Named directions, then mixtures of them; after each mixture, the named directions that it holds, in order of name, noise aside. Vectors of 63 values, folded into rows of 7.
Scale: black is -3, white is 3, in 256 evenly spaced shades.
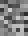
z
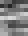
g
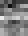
g, z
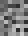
z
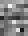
g, z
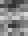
g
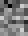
g, z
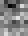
g, z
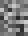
z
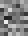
g, z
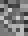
z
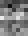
g, z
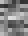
g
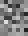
z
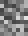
z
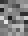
z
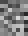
z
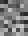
z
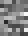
g, z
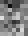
g, z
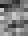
g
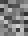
z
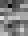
g, z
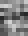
g
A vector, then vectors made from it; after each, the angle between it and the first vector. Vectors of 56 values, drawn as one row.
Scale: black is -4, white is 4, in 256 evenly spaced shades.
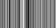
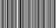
orthogonal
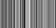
partly opposed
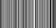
orthogonal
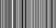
orthogonal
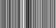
nearly parallel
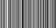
orthogonal
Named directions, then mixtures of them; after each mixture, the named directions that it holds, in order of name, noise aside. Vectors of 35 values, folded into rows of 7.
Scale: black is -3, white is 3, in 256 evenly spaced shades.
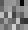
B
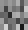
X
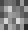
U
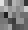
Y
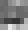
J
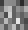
B, U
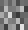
B, X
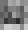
J, X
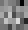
B, J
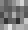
B, J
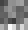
J, U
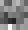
J, Y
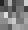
Y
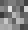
U, X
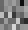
B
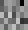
B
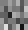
X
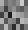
B, X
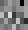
B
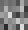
X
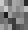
Y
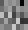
B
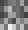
J, U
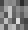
B, U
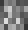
B, U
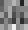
B, J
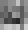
J, X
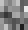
X, Y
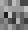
B, Y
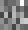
B
